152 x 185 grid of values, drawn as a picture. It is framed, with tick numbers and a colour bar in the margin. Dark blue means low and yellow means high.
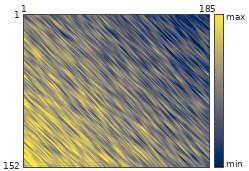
Grain: diagonal, down to the right. Ninth with the highest average: bottom left. Slope: up to the bottom left. Odd rows or columns: none.
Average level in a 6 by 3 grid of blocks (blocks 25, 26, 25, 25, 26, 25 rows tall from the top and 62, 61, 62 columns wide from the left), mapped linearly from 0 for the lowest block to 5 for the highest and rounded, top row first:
210
321
331
432
532
543
